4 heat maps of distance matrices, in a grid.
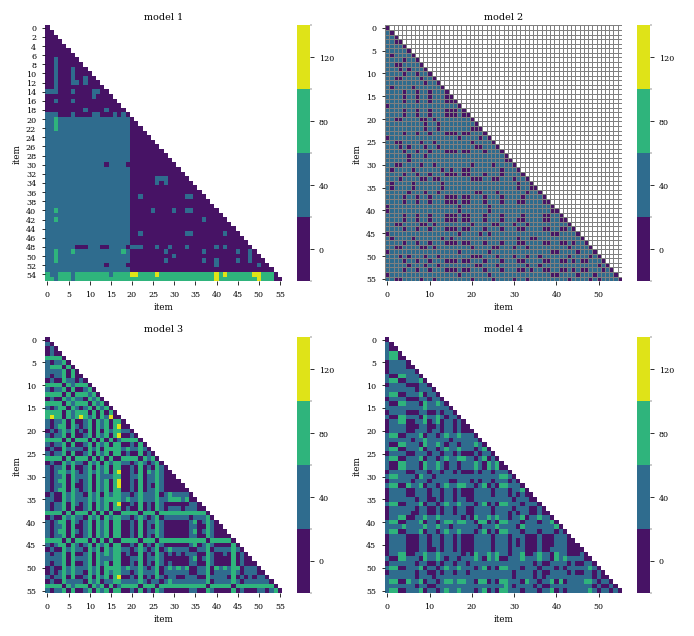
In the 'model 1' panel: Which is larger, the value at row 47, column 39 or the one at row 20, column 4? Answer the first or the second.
the second
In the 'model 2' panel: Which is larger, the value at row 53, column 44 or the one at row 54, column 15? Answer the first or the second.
the second
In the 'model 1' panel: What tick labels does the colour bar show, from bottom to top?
0, 40, 80, 120
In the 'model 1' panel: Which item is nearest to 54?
55
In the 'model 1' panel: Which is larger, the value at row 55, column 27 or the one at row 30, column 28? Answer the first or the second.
the first
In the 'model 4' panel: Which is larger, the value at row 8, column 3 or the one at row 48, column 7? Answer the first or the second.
the first
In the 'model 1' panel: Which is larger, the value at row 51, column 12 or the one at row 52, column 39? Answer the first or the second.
the first
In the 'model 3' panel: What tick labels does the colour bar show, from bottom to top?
0, 40, 80, 120
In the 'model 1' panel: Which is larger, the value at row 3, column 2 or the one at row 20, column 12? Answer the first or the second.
the second
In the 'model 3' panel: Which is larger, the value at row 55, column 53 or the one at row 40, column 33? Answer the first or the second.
the first
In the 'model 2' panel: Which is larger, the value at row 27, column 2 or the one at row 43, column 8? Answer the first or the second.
the first
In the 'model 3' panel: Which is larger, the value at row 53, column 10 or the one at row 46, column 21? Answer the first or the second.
the first
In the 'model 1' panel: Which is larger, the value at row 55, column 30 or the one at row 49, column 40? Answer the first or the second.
the first
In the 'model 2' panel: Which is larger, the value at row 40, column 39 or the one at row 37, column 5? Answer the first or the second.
the second
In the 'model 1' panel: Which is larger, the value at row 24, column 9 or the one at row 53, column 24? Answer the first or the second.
the first
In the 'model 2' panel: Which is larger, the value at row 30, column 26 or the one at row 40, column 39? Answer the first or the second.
the first
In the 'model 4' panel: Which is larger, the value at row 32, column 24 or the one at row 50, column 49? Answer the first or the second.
the second
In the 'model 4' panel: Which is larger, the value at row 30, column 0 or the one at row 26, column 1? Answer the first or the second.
the second
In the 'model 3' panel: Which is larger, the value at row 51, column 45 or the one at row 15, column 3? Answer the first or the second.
the second
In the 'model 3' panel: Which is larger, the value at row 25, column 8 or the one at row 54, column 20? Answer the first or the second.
the second
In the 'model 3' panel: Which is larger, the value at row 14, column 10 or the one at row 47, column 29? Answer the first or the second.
the second
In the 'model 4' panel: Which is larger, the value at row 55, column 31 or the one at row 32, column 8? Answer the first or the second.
the second
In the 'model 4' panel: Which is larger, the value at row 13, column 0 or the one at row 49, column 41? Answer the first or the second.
the second
